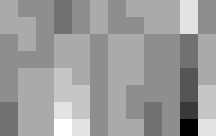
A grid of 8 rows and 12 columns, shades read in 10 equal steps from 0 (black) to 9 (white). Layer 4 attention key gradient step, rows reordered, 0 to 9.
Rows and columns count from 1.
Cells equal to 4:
8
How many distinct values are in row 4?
3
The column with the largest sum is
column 4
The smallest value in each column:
4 5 5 4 5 5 5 5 4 5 0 5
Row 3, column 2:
6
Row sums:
67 67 65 64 66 67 65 67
